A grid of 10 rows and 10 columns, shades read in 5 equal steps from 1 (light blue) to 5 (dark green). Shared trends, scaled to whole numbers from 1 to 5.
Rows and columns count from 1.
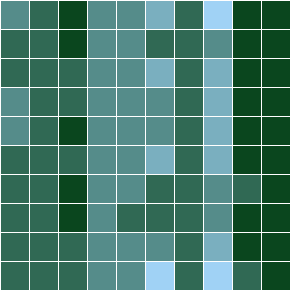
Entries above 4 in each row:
3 3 2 2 3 2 2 3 2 1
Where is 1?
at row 1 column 8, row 10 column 6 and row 10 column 8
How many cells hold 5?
23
